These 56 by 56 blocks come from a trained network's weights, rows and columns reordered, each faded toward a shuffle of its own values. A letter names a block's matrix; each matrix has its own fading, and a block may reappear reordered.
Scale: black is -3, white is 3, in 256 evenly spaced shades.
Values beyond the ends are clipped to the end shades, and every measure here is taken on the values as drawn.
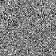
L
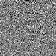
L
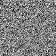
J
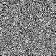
J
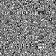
L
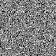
J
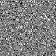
L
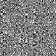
L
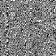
L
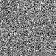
J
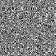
L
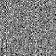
L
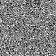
J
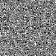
L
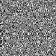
L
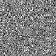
L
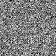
J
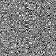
L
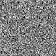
J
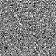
L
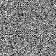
J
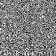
J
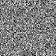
L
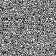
J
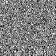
J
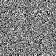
J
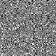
L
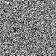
J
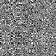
L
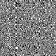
L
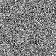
J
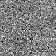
J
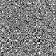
L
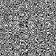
L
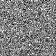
J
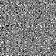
L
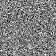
J
